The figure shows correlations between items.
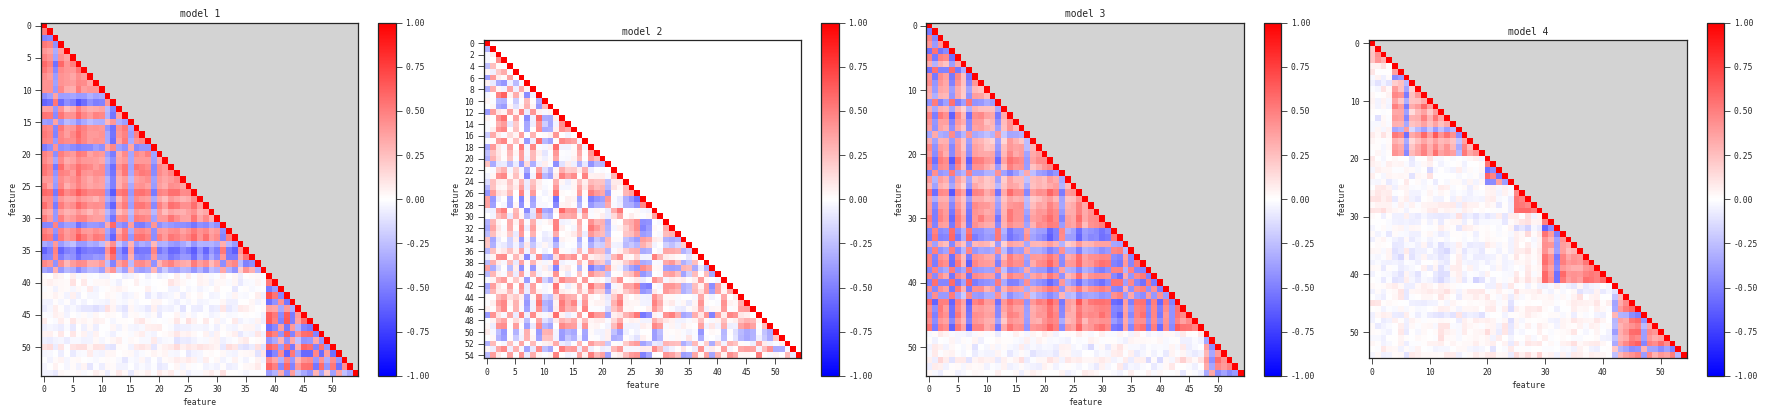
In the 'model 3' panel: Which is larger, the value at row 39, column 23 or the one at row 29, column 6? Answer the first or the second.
the second
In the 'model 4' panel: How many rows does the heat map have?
55
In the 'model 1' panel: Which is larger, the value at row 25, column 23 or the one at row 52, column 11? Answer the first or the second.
the first
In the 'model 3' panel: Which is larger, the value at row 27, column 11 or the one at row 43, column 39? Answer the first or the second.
the second
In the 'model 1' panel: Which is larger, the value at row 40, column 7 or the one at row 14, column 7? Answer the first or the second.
the second
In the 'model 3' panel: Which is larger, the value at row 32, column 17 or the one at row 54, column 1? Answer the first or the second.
the first
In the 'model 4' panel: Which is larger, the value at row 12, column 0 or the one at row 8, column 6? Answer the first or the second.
the first
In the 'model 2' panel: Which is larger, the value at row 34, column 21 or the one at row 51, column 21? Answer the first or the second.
the first
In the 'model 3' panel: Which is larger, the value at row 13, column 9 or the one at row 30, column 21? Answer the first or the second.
the second
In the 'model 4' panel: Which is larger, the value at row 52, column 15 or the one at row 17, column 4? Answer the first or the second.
the second
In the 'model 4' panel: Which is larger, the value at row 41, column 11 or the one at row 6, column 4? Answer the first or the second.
the first
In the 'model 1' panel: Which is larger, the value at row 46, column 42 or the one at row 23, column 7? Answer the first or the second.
the first
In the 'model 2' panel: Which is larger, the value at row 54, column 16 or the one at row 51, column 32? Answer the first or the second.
the first
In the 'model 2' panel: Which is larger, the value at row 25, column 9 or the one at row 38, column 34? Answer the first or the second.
the first
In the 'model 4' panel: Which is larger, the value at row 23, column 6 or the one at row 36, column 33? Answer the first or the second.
the second
